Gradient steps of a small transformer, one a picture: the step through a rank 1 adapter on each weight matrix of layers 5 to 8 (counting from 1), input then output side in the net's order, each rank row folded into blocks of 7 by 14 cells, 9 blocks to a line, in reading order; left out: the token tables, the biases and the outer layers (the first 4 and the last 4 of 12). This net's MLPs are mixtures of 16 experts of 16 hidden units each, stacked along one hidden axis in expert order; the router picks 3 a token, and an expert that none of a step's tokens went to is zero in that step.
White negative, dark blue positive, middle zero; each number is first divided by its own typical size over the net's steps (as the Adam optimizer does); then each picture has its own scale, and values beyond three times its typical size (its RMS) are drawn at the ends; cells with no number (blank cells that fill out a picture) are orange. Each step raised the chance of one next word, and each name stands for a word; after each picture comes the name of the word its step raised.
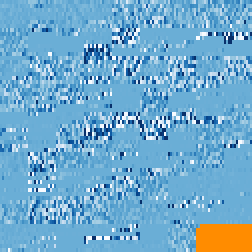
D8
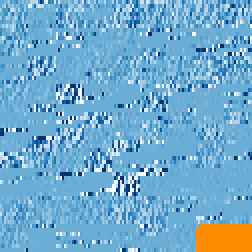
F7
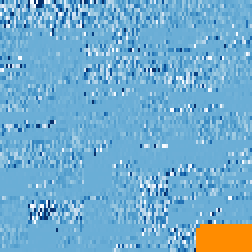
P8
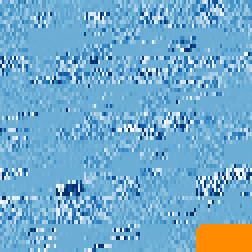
D8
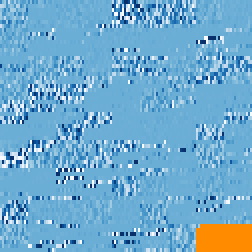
F7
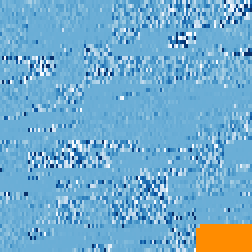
P8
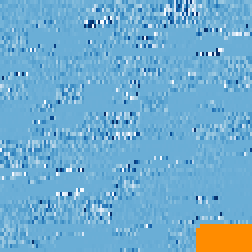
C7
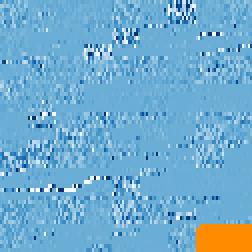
C7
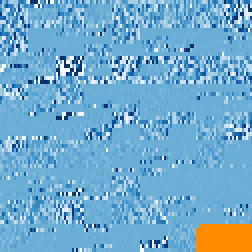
D8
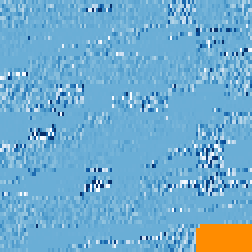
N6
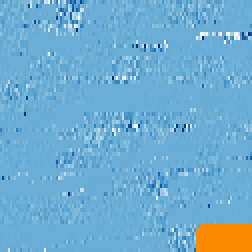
P8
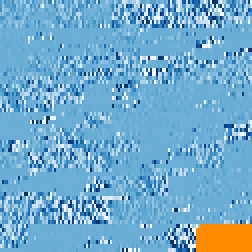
D8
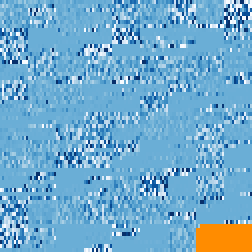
F7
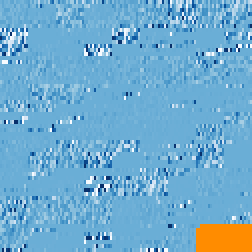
N6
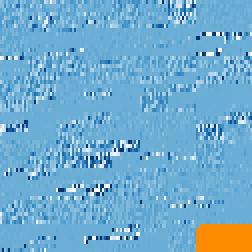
N6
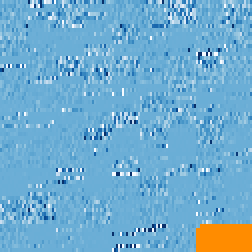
N6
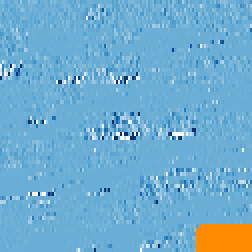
C7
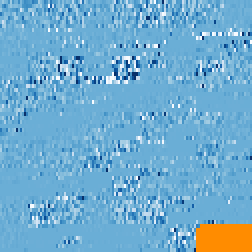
P8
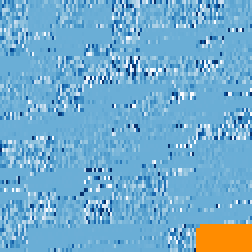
C7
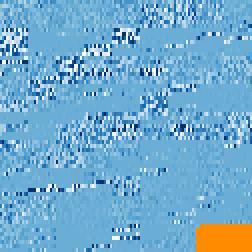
N6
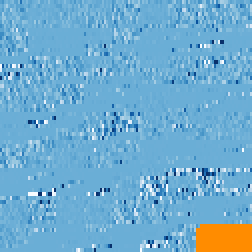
C7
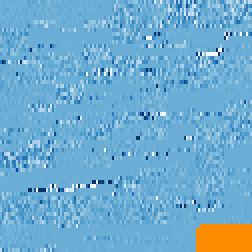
C7
